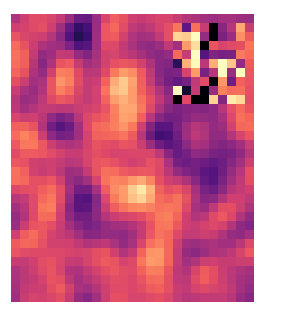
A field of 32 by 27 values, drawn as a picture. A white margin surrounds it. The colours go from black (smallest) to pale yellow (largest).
The top right is the roughest part. The halves do not mirror each other. In the top right lies a patch that is rougher than the rest. No overall slope runs across the table.
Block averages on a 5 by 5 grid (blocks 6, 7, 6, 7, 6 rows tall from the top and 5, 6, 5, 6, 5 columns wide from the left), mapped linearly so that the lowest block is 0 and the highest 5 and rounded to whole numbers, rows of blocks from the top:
3 1 2 3 2 | 2 3 5 0 3 | 4 2 4 0 1 | 3 1 4 3 2 | 3 2 4 3 2
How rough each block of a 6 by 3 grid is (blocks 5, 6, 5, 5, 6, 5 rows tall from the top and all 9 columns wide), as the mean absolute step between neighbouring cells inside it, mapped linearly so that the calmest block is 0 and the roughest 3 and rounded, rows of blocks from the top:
0 0 2 | 0 0 3 | 0 0 0 | 0 0 0 | 0 0 0 | 0 0 0
